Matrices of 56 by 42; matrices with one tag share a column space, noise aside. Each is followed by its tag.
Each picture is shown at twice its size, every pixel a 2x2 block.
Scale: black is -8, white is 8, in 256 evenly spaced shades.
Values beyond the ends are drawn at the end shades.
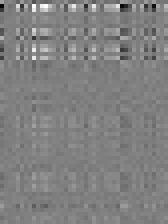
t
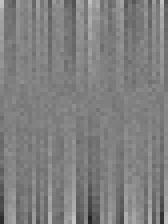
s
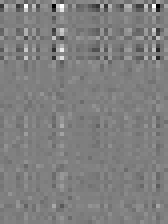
t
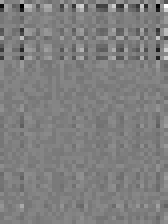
t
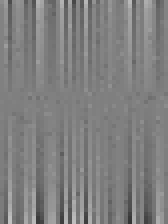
s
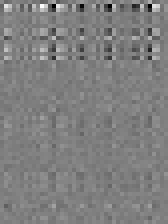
t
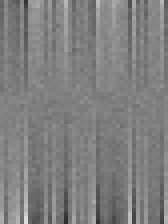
s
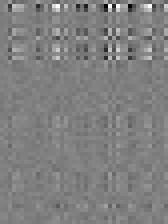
t
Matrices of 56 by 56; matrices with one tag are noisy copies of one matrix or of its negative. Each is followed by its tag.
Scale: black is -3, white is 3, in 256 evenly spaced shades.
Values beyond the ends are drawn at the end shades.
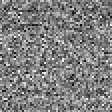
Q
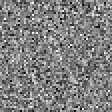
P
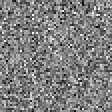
P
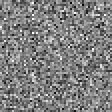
P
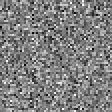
P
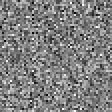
P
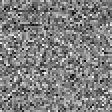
Q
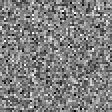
P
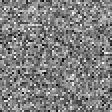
Q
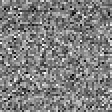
Q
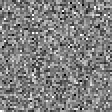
P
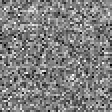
Q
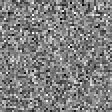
P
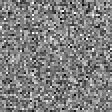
P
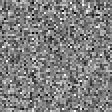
P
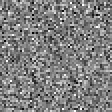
P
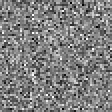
P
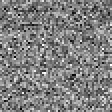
Q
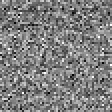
Q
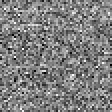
Q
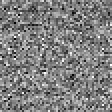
Q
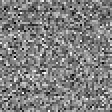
Q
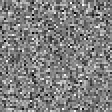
P
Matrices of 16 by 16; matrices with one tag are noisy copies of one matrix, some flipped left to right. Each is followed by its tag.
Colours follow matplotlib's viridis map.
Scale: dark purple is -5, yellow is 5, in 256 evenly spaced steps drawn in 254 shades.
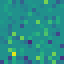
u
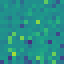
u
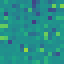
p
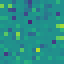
p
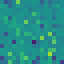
u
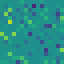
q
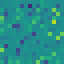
q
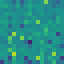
u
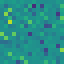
q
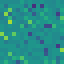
q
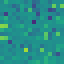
p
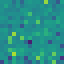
u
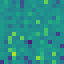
u
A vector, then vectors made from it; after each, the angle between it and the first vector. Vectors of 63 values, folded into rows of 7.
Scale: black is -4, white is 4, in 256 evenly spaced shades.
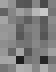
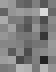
nearly parallel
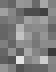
nearly opposite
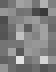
nearly opposite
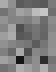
nearly parallel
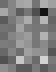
nearly opposite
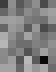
partly aligned
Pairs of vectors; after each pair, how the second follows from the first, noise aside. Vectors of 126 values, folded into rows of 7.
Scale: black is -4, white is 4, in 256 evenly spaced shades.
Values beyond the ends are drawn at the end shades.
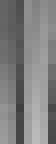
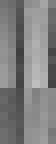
wrapped around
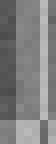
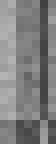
negated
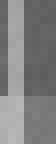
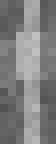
wrapped around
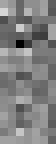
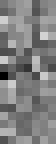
wrapped around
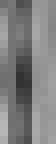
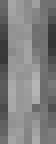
wrapped around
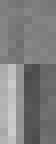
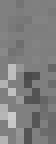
partly zeroed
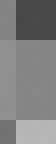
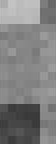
reversed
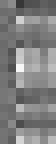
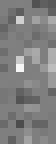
partly zeroed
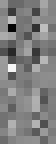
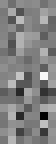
reversed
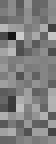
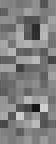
wrapped around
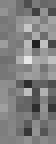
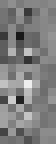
reversed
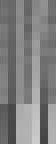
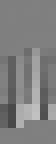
partly zeroed
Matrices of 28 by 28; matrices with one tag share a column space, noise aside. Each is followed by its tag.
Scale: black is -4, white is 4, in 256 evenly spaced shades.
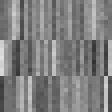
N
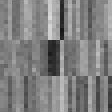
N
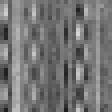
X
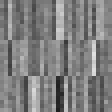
N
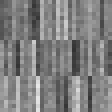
N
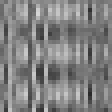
X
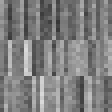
N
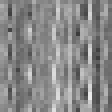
X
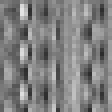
X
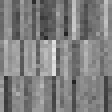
N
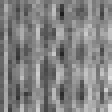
X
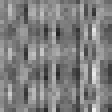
X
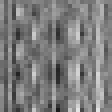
X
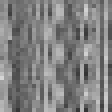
X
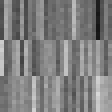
N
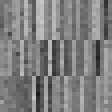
N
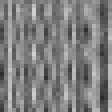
X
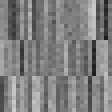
N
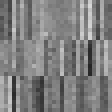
N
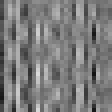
X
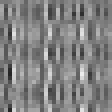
X
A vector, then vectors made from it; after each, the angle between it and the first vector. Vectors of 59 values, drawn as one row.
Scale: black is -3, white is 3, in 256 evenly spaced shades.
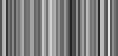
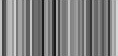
partly opposed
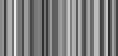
partly opposed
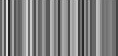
orthogonal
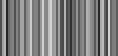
nearly parallel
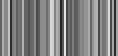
partly aligned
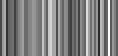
nearly parallel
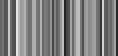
orthogonal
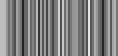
orthogonal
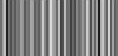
nearly parallel
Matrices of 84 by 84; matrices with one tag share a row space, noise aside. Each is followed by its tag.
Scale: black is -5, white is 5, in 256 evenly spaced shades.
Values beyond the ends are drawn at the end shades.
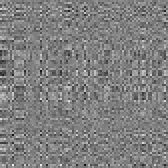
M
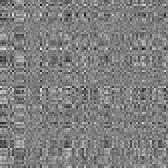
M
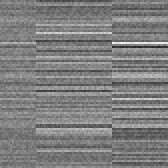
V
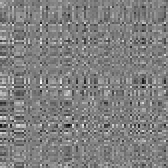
M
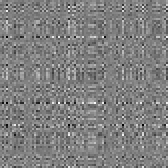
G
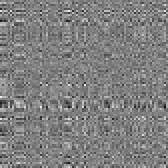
M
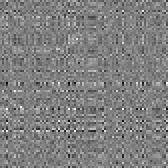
G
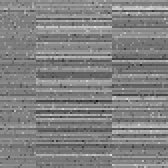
V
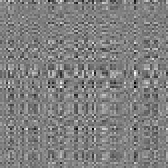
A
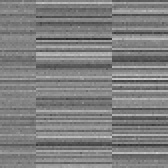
V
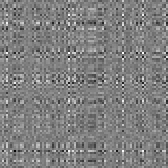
G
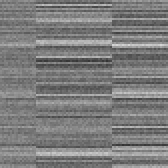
V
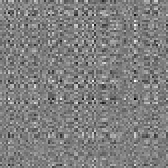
A
